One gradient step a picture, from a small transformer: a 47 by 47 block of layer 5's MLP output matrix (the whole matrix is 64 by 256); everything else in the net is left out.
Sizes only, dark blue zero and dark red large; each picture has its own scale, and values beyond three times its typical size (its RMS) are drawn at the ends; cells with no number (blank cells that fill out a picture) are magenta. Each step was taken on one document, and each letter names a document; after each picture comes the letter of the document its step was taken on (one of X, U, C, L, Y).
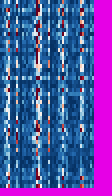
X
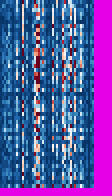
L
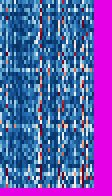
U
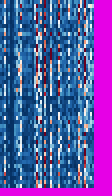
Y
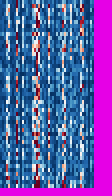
X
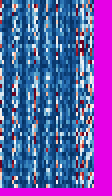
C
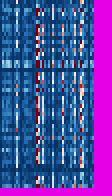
L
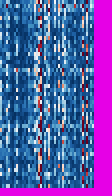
U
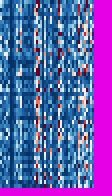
Y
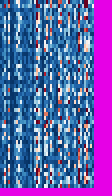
Y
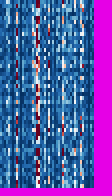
X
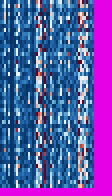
Y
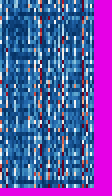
U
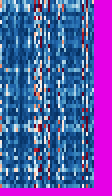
U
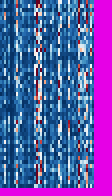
Y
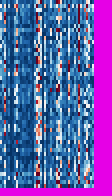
Y
